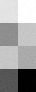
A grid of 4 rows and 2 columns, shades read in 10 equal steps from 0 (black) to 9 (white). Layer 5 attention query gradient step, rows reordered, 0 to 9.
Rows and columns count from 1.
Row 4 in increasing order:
0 3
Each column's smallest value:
3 0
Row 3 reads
7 6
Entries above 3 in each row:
2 2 2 0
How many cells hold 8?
1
